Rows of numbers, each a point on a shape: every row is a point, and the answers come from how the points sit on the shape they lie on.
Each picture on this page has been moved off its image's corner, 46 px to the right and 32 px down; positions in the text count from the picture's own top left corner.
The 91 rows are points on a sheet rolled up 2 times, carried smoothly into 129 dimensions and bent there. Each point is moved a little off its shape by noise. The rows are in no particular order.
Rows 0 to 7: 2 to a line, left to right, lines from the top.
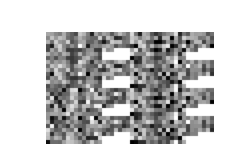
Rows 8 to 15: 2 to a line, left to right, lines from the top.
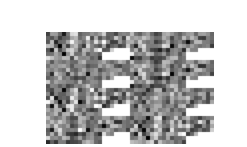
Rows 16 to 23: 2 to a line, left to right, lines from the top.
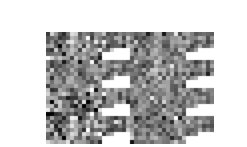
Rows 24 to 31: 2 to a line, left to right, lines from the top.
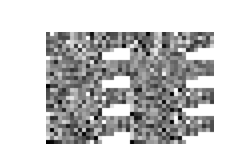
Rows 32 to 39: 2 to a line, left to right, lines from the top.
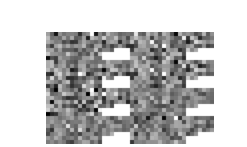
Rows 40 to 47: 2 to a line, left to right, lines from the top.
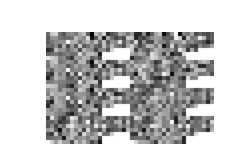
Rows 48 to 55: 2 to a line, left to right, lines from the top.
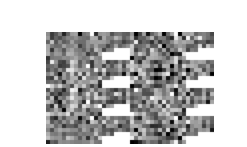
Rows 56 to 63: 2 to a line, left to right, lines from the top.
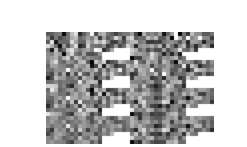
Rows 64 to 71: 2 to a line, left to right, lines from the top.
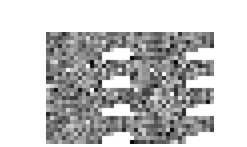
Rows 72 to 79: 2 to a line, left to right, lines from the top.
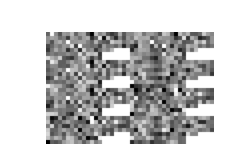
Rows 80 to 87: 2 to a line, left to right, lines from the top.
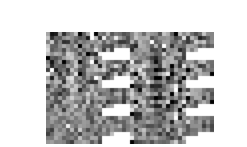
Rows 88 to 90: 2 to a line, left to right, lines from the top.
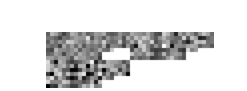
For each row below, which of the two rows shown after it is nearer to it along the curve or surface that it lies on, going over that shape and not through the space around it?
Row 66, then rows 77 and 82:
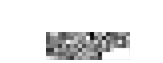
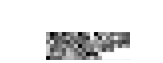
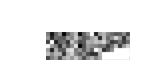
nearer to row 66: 82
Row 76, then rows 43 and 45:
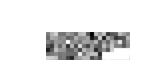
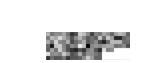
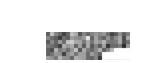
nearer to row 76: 43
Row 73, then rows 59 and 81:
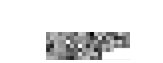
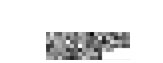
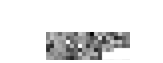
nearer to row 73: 81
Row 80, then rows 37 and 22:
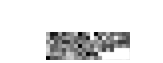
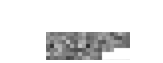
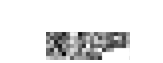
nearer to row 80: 22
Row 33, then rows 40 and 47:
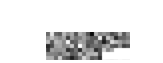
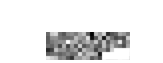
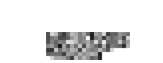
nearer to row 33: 40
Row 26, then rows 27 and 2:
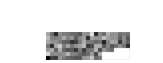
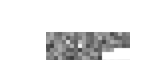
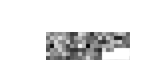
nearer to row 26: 2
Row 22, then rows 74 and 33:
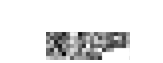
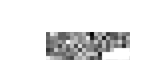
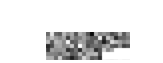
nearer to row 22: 74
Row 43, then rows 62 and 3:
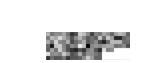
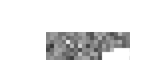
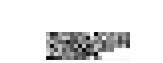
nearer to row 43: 62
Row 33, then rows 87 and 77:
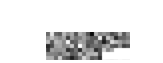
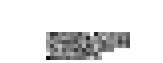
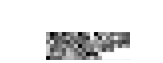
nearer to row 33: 87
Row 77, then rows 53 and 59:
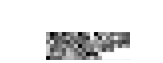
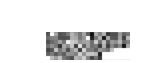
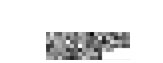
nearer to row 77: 53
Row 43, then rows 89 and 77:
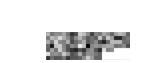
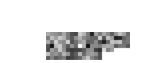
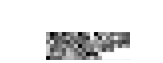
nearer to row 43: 89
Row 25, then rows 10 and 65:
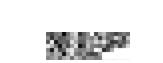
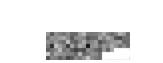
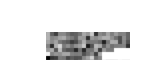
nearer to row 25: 65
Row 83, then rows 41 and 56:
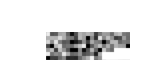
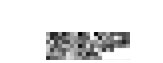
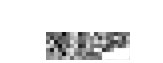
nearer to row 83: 41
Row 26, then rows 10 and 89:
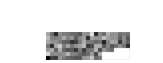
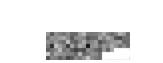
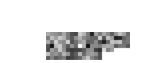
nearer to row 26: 89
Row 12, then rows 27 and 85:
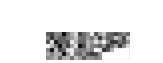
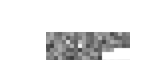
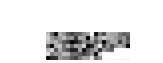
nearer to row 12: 85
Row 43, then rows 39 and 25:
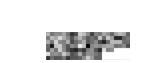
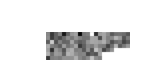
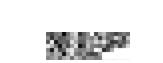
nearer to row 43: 39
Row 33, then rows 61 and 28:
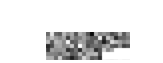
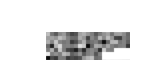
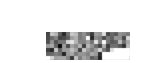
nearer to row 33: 61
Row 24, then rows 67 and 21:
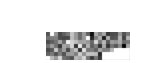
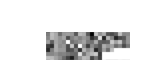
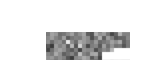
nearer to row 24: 67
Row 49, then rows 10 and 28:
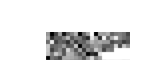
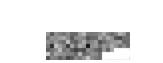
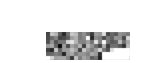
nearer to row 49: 28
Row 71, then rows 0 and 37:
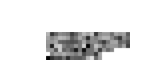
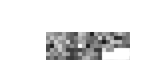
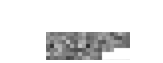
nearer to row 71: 0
